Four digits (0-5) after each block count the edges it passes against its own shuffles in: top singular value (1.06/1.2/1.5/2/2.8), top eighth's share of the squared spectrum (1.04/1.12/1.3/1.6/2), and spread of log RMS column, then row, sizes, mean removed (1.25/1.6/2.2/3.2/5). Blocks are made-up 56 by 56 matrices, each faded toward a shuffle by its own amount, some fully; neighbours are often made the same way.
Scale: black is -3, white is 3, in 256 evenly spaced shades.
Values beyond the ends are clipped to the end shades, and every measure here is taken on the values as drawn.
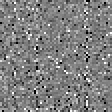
3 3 2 0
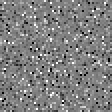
0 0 0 0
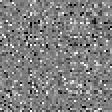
4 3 2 2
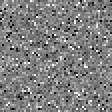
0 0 0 0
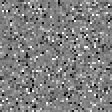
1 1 0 0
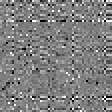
5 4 2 3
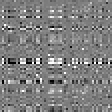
5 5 3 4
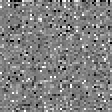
4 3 1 2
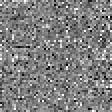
3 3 2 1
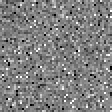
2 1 0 0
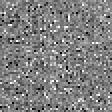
3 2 1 1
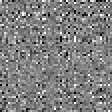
4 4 3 3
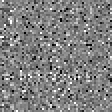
3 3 1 1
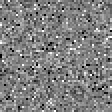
2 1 0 0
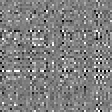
4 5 3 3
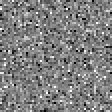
2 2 0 0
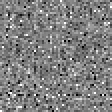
3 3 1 1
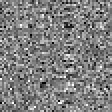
3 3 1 1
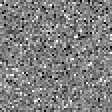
1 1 0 0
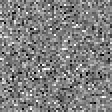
2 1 0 0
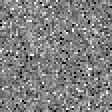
1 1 0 0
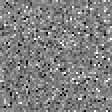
0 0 0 0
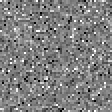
1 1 0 0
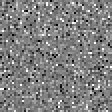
0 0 0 0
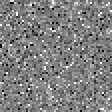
0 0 0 0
